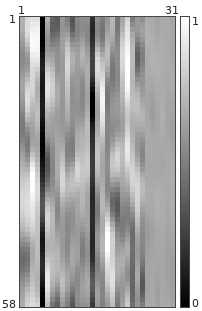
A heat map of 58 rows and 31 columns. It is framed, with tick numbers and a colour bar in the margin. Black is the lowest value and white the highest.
Columns 5 and 15 differ from the columns beside them. There is no overall slope. A vertical seam about 80% of the way across splits the table, and the right part is calmer. The grain runs up and down. The values are skewed, with a long tail toward low values.
